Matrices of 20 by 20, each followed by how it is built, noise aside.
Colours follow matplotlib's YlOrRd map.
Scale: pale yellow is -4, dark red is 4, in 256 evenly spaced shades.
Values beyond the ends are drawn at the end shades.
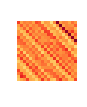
Toeplitz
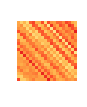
Toeplitz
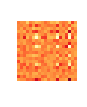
low rank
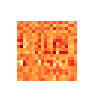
low rank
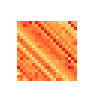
Toeplitz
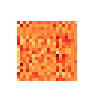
low rank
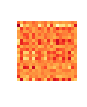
low rank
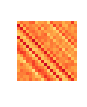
Toeplitz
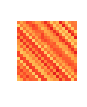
Toeplitz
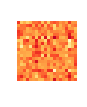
low rank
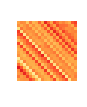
Toeplitz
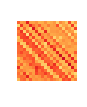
Toeplitz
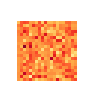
low rank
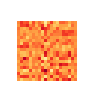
low rank
